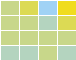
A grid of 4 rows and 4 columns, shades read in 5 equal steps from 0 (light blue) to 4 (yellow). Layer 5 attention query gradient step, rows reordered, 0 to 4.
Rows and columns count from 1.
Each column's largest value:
2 3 2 4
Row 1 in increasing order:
0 2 3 4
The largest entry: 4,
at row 1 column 4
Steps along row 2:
same down up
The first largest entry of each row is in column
4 4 1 3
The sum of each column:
7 8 5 10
